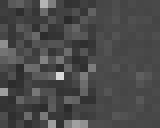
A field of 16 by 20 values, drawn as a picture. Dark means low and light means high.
On average the colour sits 30% of the way up the scale. The halves do not mirror each other. There is no overall slope. No regular stripes run through it. The right part is calmer, past a seam about 60% of the way across. The values are skewed, with a long tail toward high values. The texture is fine-grained noise.
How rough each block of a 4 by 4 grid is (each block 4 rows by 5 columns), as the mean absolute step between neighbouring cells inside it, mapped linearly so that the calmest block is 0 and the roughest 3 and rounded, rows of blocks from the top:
1210 | 2210 | 2310 | 1310
